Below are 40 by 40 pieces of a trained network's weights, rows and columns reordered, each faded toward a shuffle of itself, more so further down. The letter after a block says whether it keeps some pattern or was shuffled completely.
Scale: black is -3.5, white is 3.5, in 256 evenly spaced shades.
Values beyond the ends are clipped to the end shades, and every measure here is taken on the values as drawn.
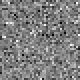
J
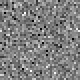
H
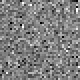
J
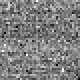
J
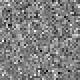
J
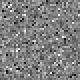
H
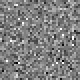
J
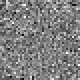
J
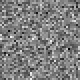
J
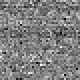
J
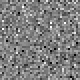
J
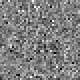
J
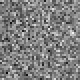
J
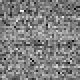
J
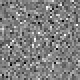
J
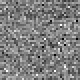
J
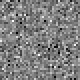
H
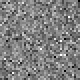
H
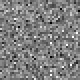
J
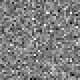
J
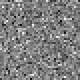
H
